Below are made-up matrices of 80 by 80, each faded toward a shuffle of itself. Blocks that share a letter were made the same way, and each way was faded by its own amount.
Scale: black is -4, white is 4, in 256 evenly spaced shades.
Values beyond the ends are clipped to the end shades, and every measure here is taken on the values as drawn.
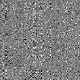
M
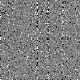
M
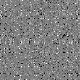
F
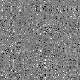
F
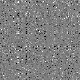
F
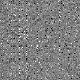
M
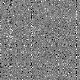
M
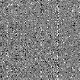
M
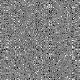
M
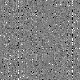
M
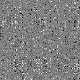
F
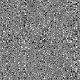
M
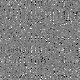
F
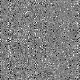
M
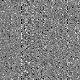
M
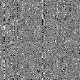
M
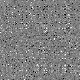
F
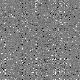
F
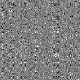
M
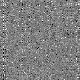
M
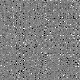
F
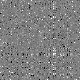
F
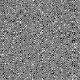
M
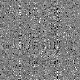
M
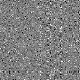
M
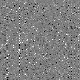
F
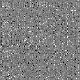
F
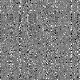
M
